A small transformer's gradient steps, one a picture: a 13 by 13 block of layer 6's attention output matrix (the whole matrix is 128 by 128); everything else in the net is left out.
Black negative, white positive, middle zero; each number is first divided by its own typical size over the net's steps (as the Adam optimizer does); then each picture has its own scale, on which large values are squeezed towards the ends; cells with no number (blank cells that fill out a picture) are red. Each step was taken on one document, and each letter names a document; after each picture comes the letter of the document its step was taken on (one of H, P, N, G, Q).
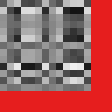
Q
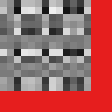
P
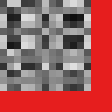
Q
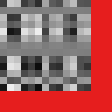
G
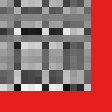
P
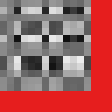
P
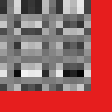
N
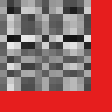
Q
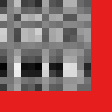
G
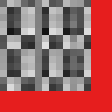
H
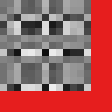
P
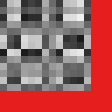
N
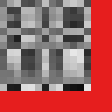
Q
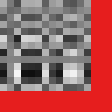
G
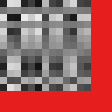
G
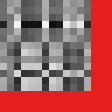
P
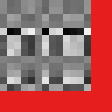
H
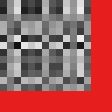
N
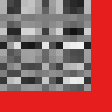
Q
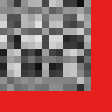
G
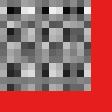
H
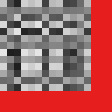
P
